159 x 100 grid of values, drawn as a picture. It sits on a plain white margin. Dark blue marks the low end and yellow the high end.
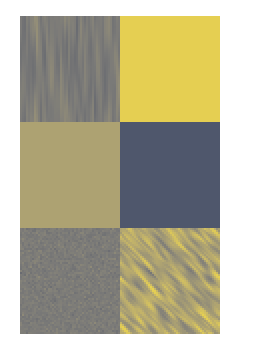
The table splits into 3 rows of 2 panels. Panel 1,1: middling, streaked downward, faint in contrast. Panel 1,2: very high, flat. Panel 2,1: high, flat. Panel 2,2: low, flat. Panel 3,1: middling, fine-grained, faint in contrast. Panel 3,2: high, slanting down to the right.
